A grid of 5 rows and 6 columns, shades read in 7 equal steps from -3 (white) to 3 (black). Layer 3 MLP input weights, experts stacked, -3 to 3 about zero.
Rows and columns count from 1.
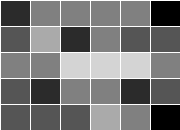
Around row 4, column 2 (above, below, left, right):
0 1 1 0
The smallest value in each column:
0 -1 -2 -2 -2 0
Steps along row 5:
same same down up up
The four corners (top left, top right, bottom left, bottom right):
2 3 1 3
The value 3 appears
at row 1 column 6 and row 5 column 6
